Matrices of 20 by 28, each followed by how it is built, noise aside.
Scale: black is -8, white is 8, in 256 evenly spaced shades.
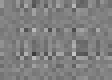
low rank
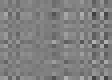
low rank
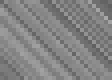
Toeplitz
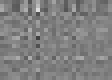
low rank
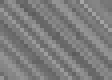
Toeplitz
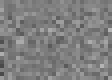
low rank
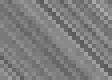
Toeplitz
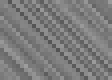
Toeplitz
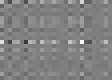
low rank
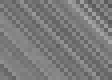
Toeplitz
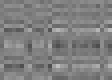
low rank
